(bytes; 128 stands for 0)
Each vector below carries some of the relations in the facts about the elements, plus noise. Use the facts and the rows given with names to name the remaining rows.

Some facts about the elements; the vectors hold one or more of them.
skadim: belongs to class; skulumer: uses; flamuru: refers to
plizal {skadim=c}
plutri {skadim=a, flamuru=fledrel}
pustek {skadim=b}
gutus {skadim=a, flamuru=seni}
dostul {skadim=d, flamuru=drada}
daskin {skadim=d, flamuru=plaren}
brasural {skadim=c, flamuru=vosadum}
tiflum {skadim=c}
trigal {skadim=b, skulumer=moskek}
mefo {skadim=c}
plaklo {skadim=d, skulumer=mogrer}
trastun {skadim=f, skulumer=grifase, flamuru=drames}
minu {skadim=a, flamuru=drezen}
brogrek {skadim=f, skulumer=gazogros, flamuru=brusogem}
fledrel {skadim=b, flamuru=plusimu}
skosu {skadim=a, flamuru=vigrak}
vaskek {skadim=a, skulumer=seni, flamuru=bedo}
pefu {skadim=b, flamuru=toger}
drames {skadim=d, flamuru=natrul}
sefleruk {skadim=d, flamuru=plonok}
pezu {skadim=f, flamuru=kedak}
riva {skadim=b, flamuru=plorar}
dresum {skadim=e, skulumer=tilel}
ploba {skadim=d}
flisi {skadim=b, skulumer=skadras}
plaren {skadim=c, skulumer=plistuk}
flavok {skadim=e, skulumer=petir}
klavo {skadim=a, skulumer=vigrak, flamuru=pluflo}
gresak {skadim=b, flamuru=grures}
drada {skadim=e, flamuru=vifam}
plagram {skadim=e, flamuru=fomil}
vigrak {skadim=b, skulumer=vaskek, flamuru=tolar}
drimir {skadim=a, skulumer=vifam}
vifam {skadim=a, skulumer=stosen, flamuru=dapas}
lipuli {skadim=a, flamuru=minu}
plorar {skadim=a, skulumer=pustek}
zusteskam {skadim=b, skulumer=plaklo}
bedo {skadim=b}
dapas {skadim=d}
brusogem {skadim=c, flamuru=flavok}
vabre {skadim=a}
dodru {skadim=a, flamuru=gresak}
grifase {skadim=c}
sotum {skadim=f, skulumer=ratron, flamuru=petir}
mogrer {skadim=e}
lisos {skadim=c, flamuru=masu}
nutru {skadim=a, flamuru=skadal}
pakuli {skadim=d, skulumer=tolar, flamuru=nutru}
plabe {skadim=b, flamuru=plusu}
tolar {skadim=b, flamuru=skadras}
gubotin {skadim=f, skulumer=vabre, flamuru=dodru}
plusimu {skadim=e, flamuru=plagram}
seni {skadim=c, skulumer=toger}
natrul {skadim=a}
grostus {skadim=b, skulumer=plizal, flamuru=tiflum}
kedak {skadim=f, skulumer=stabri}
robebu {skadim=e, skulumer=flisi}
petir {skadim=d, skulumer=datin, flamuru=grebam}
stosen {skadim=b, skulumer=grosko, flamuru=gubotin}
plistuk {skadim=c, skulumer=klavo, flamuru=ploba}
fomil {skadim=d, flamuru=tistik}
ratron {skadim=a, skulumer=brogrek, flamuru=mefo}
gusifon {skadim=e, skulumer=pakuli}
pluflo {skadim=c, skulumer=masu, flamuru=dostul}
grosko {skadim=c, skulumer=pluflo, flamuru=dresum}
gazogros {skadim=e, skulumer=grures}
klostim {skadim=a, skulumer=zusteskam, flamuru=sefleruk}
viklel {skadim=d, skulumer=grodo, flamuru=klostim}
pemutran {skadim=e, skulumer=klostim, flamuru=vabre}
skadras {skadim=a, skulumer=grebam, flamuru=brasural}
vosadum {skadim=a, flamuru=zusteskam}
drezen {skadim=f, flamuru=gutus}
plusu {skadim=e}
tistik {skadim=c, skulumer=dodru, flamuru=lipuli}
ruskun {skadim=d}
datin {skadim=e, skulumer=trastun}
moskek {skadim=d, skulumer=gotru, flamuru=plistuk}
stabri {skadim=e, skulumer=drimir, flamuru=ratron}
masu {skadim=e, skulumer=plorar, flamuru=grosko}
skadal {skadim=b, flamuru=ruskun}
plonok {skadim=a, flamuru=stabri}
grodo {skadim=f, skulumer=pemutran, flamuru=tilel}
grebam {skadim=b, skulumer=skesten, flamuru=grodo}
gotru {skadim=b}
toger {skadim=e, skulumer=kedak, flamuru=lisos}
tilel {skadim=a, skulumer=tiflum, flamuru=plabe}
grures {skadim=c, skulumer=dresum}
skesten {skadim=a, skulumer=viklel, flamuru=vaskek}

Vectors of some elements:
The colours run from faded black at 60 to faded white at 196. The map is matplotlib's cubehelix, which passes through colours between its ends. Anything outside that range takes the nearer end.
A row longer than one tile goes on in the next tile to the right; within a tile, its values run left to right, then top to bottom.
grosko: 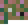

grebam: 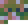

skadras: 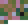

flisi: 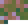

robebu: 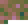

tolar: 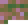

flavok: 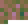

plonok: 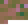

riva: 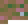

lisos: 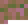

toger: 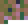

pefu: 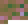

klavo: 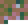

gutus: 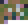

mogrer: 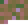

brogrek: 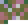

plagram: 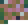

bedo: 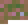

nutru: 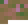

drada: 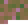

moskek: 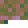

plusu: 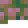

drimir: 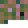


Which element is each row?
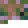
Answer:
skesten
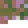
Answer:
sotum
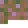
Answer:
plaren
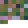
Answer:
viklel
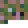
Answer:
stosen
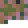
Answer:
kedak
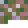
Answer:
grures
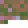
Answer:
trastun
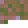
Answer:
gubotin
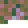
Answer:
plaklo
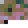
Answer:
vigrak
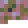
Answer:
mefo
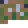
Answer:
lipuli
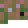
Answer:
plorar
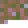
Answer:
brasural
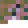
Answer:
pemutran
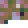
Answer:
ratron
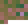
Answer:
sefleruk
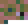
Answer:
stabri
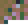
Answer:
vaskek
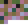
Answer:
zusteskam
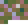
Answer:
dresum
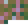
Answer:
skosu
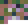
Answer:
klostim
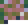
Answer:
fledrel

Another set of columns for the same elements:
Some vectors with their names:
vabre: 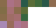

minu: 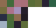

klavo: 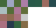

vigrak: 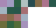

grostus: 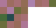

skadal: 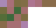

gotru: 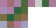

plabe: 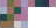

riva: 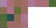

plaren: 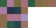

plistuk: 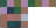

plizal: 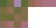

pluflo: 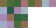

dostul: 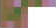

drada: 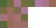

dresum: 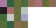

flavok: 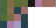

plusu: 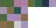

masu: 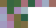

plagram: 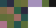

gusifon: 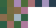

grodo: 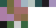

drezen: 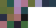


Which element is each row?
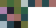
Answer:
seni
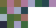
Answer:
skesten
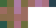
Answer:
pezu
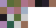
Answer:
tilel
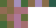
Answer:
gubotin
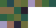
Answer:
fomil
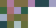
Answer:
skadras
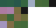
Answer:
plutri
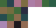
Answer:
tistik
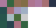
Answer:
brogrek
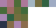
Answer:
flisi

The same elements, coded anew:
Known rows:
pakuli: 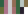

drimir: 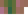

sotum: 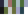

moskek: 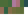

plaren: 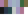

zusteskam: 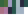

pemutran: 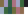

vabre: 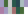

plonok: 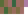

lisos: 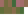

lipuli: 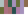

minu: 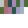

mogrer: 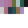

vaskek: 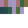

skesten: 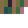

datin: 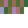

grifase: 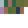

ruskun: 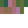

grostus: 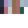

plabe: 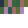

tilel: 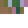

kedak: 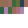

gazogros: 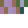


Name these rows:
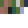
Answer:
klostim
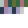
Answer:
drezen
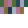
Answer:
plusu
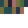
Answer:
viklel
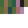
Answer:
grodo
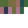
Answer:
petir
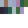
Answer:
plistuk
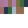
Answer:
toger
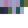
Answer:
klavo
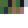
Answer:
grebam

